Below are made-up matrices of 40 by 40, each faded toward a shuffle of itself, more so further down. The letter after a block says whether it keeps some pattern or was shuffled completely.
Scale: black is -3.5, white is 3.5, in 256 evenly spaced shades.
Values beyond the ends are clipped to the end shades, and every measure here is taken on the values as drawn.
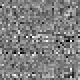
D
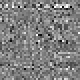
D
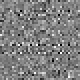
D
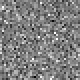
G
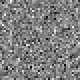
G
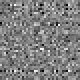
D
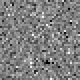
G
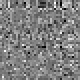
D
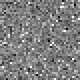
G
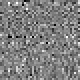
D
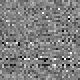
D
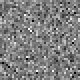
G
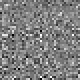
D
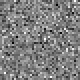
G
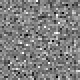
G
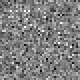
G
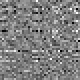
D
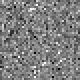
G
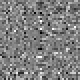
D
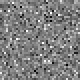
G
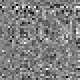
D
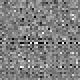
D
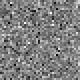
G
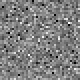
G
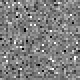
G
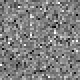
G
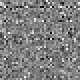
D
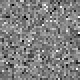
G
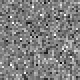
G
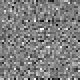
D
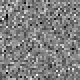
G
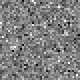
G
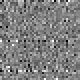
D
